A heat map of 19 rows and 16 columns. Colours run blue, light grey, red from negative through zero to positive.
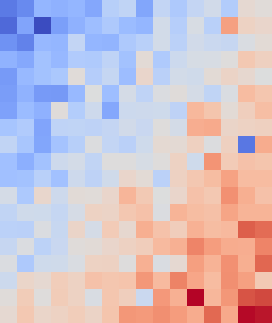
Ninth with the lowest average: top left. Slope: up to the bottom right. Ninth with the highest average: bottom right. Histogram: bell-shaped.
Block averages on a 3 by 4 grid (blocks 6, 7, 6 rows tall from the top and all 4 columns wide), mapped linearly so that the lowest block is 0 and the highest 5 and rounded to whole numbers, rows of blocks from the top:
0123 / 1234 / 2345
